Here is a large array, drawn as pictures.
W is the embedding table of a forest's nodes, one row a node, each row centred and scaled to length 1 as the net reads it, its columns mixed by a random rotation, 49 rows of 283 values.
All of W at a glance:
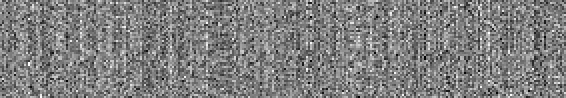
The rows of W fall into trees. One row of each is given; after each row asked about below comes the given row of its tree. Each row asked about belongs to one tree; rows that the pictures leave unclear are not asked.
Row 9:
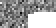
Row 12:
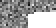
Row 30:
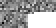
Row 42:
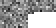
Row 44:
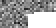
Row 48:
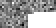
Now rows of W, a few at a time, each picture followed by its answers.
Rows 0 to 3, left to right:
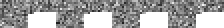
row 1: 30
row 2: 42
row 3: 48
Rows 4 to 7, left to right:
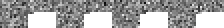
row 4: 48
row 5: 42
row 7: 42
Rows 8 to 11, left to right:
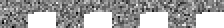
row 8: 30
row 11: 42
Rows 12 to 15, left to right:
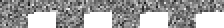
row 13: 48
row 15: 30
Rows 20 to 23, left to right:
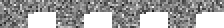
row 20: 9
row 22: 42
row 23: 42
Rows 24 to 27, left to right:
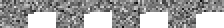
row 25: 48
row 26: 48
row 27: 44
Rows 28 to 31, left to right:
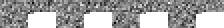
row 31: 9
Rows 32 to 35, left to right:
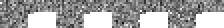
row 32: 9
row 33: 30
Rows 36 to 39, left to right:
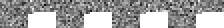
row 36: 48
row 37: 42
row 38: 12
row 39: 48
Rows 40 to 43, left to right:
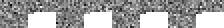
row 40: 42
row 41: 12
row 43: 42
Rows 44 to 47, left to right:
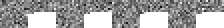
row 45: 12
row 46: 9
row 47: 44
